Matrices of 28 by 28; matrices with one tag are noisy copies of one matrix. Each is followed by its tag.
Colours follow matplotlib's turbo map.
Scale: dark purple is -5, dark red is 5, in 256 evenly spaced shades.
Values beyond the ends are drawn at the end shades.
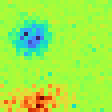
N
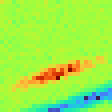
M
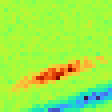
M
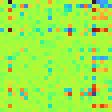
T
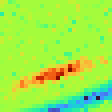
M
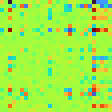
T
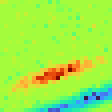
M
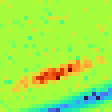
M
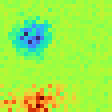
N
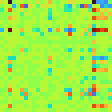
T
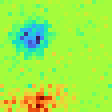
N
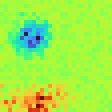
N
